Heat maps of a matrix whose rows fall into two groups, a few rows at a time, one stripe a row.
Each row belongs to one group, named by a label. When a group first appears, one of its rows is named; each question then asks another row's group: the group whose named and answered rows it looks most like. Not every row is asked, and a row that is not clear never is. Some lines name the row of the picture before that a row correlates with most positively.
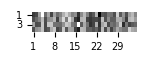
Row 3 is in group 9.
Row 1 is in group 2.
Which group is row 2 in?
2
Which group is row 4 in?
2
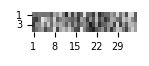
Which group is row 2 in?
2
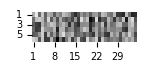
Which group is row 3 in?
2
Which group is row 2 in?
2
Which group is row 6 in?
9
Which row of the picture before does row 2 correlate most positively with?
3
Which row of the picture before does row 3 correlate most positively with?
4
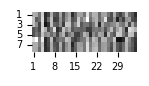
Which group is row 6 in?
9
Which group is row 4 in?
2
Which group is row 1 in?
9
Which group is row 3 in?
9
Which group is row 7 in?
9
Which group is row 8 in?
9
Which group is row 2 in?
9
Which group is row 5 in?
2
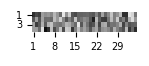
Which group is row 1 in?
2
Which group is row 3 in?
9
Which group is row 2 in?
2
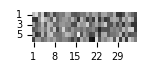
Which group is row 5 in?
9
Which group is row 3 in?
9
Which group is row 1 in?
9
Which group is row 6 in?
2
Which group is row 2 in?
2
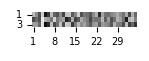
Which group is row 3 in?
9
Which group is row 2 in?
2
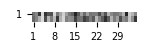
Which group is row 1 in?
2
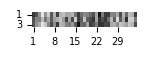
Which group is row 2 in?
2
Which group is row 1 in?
2
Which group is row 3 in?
2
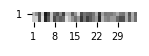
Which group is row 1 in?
9
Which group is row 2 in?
9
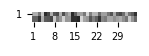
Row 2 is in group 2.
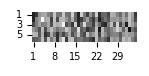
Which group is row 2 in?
2
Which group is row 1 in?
2
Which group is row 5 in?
9
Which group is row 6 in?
2
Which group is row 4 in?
9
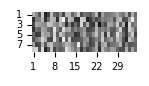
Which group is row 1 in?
9
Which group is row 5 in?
2
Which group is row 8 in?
9
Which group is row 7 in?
9
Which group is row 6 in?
2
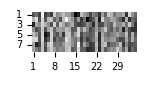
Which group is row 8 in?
9
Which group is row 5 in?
9
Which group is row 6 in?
9
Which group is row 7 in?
9
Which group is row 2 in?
9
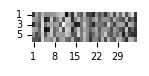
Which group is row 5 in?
9
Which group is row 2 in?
9
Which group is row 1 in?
2
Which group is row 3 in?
2
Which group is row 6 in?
2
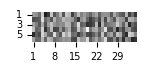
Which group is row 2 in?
2
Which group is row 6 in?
9
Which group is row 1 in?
9
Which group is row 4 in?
9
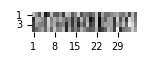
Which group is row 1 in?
9
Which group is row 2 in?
2
